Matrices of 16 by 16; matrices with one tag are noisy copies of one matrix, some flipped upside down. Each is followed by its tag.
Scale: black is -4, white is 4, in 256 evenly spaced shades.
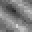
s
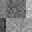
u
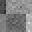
u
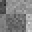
u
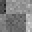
u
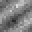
s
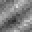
s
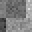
u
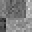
u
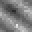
s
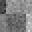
u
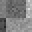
u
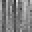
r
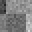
u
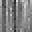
r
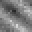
s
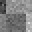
u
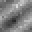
s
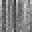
r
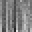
r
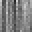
r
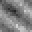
s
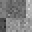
u
